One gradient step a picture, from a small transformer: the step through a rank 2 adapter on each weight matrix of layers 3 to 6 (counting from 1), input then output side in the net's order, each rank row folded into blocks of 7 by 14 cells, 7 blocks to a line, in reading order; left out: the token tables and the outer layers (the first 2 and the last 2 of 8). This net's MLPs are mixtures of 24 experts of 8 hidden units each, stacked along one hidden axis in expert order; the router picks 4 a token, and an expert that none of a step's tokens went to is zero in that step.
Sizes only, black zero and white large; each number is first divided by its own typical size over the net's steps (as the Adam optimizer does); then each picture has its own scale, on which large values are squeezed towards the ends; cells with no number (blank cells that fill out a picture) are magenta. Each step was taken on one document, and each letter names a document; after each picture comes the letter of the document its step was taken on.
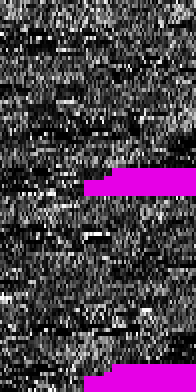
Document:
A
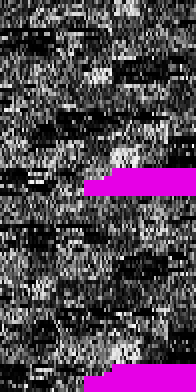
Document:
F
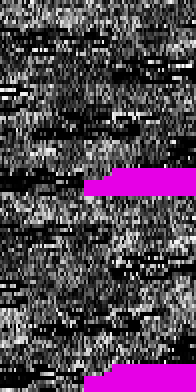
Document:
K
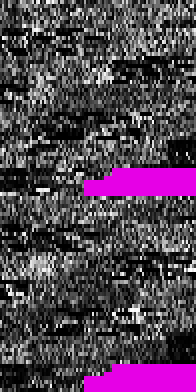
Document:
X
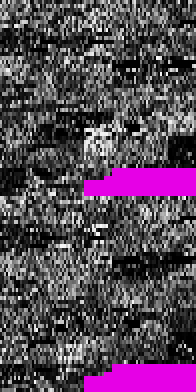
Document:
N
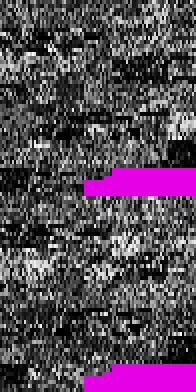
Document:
X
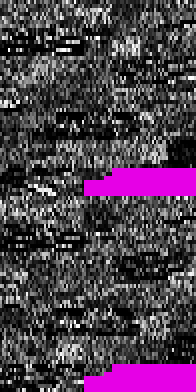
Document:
A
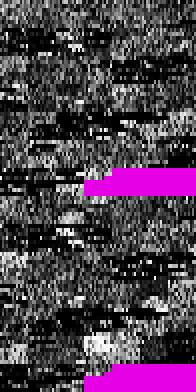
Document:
F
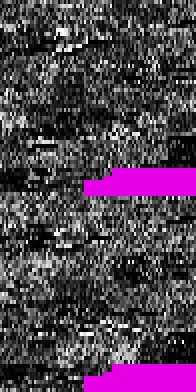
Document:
A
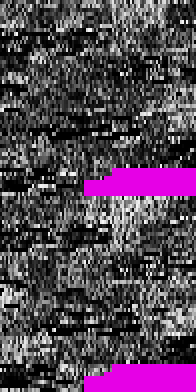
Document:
K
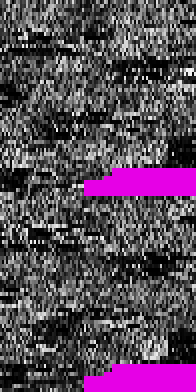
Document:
X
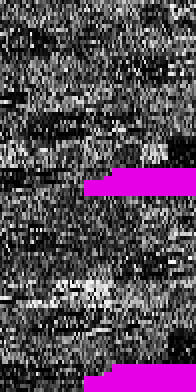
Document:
X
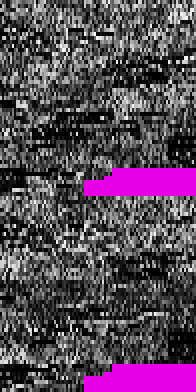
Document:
N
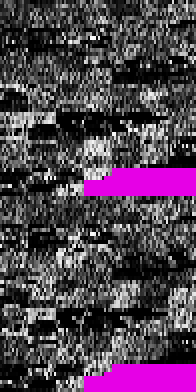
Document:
F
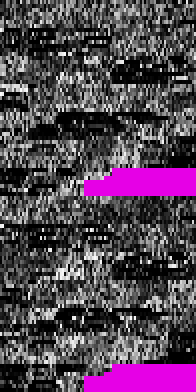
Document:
F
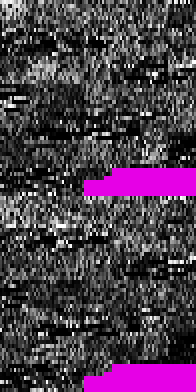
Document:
A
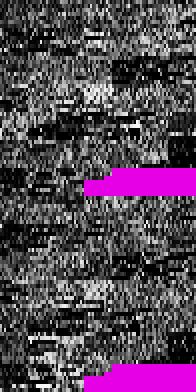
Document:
X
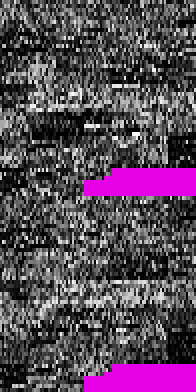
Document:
X
